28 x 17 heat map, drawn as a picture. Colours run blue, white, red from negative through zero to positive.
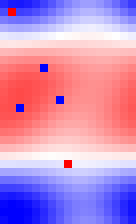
Ninth with the lowest average: bottom left. Calmest part: middle right. Ninth with the highest average: middle left. Lone odd cells: 5, 2 higher and 3 lower than their neighbours. Roughest part: top left.
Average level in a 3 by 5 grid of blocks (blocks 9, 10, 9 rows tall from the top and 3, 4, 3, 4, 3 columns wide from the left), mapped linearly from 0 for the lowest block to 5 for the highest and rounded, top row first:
22332 / 55445 / 00110
